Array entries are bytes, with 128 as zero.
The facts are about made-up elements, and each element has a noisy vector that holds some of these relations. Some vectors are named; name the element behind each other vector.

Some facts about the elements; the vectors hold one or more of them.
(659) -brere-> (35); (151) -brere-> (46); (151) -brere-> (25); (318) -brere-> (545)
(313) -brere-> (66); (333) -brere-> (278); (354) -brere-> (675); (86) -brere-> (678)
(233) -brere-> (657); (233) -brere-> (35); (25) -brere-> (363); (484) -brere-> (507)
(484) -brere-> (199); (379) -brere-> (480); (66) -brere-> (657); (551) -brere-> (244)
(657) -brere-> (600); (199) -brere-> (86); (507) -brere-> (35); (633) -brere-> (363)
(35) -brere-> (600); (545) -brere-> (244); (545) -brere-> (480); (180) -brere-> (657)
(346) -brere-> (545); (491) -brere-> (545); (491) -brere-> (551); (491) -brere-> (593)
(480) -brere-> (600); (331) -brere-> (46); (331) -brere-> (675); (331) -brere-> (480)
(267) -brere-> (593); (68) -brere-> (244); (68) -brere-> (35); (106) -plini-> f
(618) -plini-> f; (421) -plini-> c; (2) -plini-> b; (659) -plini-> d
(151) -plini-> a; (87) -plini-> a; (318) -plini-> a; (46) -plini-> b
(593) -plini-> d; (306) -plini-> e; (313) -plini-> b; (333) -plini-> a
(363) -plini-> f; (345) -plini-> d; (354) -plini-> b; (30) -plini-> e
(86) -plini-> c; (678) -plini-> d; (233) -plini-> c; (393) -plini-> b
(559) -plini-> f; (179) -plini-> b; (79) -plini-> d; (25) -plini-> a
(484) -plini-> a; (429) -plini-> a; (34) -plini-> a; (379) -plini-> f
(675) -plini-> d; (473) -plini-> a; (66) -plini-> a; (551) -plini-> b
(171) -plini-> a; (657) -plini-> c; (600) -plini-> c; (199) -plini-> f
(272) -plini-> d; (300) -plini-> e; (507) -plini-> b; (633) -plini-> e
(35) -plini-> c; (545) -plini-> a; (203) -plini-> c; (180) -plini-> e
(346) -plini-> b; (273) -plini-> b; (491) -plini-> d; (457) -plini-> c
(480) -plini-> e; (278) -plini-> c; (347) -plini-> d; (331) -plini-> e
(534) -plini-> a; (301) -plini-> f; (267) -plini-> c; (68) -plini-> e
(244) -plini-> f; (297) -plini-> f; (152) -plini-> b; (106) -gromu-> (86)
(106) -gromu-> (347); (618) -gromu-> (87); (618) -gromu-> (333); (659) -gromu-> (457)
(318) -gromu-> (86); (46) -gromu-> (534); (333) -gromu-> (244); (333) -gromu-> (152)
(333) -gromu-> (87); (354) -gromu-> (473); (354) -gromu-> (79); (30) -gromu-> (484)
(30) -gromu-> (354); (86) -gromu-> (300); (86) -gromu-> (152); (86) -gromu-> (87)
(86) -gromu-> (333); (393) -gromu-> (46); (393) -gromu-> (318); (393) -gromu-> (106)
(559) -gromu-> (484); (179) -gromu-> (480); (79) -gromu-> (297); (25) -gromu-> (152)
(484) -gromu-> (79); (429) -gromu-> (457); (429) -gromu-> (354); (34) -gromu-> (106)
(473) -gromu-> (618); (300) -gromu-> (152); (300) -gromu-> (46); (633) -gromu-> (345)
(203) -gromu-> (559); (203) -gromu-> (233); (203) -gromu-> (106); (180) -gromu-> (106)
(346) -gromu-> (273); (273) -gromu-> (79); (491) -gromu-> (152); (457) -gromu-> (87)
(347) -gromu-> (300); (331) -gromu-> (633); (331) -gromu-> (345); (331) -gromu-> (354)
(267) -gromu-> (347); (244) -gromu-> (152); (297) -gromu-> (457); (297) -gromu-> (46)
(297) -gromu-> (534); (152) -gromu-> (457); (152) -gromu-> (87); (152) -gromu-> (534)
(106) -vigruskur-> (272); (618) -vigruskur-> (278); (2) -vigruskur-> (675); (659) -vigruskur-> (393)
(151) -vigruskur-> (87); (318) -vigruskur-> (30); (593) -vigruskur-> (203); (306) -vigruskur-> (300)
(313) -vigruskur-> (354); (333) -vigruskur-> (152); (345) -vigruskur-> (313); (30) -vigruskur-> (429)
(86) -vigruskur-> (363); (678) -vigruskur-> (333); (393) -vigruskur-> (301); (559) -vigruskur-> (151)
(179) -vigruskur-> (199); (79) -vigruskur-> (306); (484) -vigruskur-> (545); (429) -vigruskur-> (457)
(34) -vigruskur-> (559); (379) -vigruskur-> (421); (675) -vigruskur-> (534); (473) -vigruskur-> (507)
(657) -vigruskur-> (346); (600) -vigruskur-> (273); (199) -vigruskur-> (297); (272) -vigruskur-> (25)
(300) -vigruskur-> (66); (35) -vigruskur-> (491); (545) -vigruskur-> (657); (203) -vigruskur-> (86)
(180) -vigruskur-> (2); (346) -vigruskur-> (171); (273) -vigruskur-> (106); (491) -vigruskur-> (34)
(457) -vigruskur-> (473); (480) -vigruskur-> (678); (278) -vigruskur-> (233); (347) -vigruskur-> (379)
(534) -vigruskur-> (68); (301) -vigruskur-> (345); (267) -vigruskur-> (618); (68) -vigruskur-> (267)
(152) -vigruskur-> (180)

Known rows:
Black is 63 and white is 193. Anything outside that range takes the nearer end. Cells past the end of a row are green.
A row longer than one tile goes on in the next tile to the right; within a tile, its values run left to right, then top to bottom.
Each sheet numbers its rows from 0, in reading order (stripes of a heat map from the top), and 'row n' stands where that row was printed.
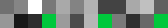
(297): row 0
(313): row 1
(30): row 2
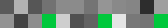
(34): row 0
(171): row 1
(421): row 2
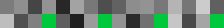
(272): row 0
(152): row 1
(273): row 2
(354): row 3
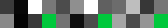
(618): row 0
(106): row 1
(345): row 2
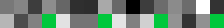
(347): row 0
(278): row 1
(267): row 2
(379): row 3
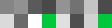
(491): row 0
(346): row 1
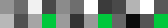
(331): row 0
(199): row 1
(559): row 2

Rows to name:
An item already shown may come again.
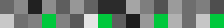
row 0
(203)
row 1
(333)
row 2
(152)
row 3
(484)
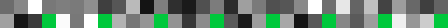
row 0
(363)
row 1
(545)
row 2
(457)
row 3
(534)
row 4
(152)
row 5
(244)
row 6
(507)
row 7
(86)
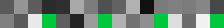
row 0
(333)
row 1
(152)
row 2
(457)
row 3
(318)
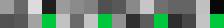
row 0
(480)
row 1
(151)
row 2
(306)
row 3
(180)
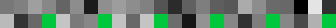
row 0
(46)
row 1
(203)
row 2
(151)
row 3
(2)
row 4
(393)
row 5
(68)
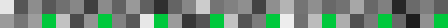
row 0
(66)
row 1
(593)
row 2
(333)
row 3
(300)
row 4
(272)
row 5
(25)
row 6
(473)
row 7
(2)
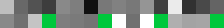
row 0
(659)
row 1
(600)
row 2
(545)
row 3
(233)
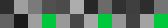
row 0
(152)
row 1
(678)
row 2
(675)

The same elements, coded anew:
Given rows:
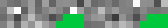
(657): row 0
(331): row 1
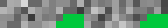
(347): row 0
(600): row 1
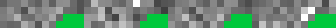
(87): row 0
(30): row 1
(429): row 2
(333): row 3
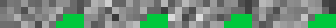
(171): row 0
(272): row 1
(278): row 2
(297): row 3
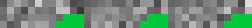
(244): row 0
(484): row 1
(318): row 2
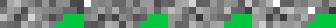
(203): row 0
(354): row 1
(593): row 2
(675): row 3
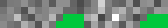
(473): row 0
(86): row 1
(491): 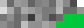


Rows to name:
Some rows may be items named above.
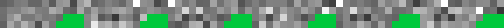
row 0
(151)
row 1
(68)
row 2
(313)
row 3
(233)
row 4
(507)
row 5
(675)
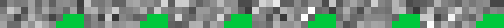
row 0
(600)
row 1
(659)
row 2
(363)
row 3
(678)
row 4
(244)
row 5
(267)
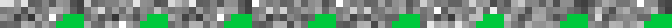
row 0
(152)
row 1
(480)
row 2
(2)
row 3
(313)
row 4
(313)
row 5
(180)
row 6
(457)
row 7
(618)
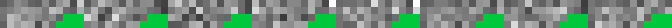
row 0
(25)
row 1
(278)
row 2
(393)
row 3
(491)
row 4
(545)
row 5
(151)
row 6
(534)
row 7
(66)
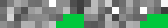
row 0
(618)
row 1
(345)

